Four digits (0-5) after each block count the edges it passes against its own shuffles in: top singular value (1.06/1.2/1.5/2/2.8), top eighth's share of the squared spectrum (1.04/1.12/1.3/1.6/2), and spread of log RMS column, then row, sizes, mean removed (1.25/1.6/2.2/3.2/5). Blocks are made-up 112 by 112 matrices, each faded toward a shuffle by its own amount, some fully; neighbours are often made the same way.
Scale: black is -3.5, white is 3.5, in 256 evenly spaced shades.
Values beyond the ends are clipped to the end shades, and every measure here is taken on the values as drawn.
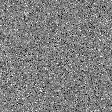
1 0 0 0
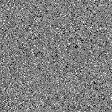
3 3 1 1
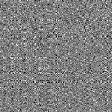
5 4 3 3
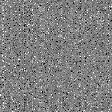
4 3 2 1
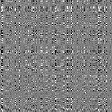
5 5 4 4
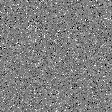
2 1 0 0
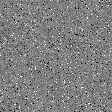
0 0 0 0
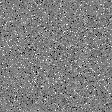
2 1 0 0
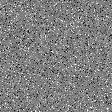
0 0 0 0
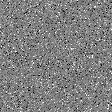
2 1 0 0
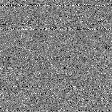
2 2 0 3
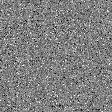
0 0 0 1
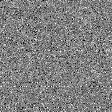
1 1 0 3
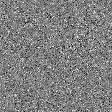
0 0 0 1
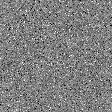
0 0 0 0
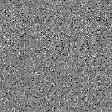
4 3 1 2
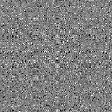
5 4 2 3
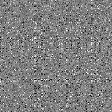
4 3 2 2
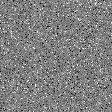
2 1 0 0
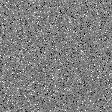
0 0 0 0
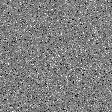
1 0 0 0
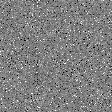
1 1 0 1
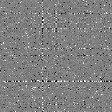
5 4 2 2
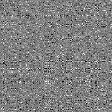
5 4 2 3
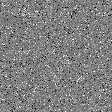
2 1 0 0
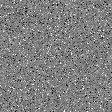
0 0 0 0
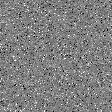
2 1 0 0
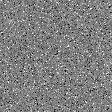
2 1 0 0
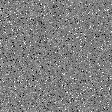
1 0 0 0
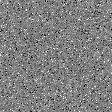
1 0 0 0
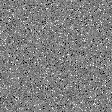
2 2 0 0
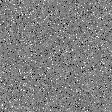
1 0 0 0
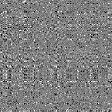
5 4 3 3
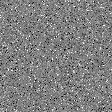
2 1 0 0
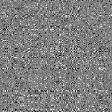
5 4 3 3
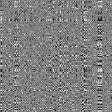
5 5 4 3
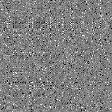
4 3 2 2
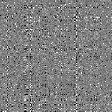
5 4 3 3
